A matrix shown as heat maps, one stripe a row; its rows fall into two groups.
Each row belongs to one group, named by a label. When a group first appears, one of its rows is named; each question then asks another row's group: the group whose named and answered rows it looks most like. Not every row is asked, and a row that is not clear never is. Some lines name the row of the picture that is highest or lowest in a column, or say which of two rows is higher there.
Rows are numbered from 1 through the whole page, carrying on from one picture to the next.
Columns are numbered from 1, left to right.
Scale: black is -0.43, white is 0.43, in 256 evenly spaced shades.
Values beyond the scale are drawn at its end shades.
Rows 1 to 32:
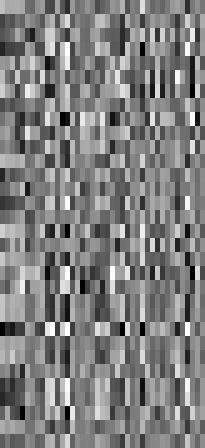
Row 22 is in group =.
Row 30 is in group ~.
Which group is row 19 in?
=
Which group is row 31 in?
=
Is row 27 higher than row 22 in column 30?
Yes
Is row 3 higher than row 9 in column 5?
Yes
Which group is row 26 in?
=
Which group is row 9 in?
~
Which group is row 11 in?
~
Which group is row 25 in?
=
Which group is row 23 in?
=
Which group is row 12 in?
=
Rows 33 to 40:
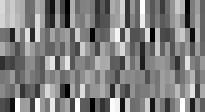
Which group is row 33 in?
=
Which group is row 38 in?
~
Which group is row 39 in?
~
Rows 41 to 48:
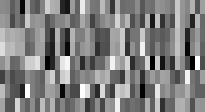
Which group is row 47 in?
~
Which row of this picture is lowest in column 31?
45
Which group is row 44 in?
=
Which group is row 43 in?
=
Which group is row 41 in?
~
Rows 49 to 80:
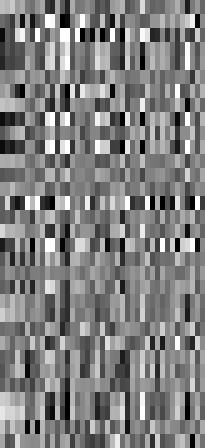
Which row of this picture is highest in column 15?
55
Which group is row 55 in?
~
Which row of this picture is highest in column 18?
63
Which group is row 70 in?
=
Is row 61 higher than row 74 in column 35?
No
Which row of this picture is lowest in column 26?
79
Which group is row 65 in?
=
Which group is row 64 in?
~
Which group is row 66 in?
~
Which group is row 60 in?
=
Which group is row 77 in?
=
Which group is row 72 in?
~
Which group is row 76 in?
~
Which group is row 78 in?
=
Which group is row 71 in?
=
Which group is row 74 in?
~
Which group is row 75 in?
~
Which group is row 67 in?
~
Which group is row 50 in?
~
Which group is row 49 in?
=
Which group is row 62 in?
=
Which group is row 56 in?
=
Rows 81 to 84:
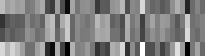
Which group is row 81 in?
=
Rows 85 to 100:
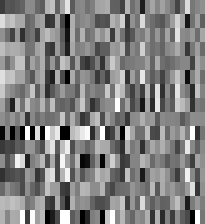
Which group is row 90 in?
=
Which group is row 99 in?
=
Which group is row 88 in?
=
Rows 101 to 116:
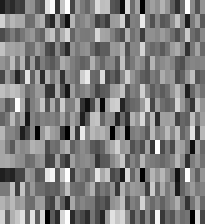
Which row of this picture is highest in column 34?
110
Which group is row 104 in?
=
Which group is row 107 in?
=
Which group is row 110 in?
~
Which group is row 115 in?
=
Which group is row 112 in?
=
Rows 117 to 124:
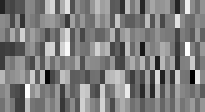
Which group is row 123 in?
~
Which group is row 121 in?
~
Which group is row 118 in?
~
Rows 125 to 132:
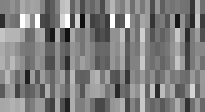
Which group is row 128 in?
=
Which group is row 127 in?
=
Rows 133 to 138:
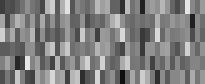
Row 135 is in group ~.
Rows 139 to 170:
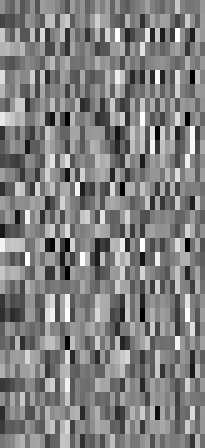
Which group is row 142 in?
=
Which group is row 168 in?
~
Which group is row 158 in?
=
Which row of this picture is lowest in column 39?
144
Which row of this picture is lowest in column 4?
154
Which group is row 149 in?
~
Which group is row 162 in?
~
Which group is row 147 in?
=
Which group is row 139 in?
~
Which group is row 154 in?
~
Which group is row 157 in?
~
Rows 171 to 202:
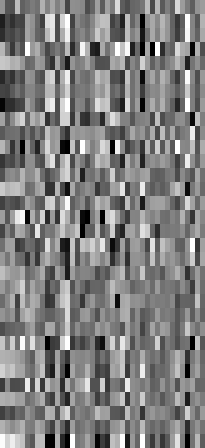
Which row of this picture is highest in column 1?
202
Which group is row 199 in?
=
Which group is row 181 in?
~
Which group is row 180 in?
~
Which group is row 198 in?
~
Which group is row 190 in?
=
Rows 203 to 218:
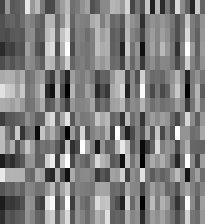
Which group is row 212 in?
~
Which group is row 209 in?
=
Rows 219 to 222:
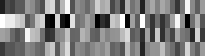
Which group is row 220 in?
=
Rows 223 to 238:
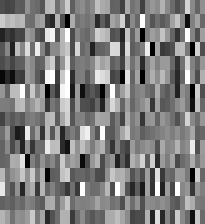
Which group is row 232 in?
~
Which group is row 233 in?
~
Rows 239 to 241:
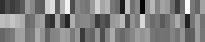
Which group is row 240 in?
=
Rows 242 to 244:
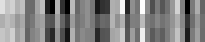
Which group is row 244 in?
=
